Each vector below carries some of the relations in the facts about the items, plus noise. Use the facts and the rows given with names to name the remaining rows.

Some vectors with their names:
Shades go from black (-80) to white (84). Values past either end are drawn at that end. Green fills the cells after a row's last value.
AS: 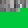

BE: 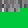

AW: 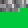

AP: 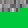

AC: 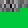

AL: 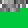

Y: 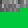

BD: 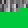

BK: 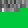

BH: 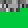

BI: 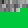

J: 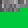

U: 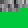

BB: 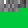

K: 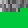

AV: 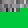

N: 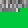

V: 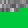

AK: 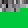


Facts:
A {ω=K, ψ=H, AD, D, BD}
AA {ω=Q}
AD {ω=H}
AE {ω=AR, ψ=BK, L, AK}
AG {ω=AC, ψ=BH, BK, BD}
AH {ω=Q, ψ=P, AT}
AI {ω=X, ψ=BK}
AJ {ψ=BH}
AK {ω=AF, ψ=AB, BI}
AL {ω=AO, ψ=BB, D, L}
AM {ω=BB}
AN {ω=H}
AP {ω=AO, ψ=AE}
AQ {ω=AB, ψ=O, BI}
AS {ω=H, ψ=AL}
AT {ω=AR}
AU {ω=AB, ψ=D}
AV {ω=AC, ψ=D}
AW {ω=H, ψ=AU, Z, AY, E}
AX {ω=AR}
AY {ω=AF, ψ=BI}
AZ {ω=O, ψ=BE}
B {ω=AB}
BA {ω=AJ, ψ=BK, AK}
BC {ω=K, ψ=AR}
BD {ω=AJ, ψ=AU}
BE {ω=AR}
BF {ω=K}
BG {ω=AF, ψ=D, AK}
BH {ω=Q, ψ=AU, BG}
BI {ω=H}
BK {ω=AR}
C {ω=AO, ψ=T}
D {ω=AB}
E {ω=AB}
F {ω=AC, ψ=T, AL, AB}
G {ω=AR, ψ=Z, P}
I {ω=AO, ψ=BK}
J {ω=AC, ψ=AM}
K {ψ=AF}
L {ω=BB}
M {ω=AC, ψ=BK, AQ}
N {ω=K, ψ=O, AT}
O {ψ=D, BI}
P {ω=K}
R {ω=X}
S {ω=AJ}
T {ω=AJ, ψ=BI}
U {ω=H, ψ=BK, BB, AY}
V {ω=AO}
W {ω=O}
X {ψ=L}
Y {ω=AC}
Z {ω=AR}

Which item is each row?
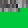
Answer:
BA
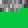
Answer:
AH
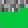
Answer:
C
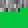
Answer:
A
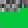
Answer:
AR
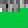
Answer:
BG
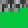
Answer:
AJ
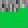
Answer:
D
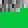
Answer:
AQ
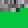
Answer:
I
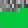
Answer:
H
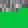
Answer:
AA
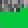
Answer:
AG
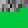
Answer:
AO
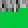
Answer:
AU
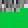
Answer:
AY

